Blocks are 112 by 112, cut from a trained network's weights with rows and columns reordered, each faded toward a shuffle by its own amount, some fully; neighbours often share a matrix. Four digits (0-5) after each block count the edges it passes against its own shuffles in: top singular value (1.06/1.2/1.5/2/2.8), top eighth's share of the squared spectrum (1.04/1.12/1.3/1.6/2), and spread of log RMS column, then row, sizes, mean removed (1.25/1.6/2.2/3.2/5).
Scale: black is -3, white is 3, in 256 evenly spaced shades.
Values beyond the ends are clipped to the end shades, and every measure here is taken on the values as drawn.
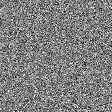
2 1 0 0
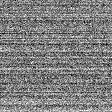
4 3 0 2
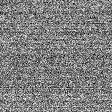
3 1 0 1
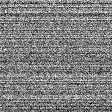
5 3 0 3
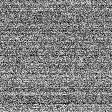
4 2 0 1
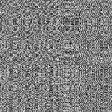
5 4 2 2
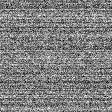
4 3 0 2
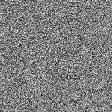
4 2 0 1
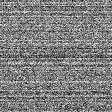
4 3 0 2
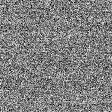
1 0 0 0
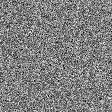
0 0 0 0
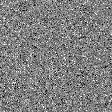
3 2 1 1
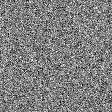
1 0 0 0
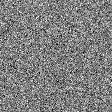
0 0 0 0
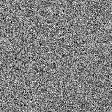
3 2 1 0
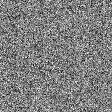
1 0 0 0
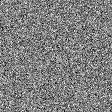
0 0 0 0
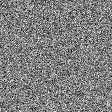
0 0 0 0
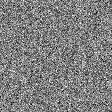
0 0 0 0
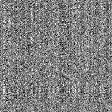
4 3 2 1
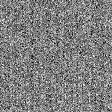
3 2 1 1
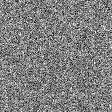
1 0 0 0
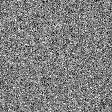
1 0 0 0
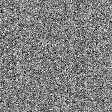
2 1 0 0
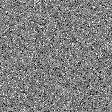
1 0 0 0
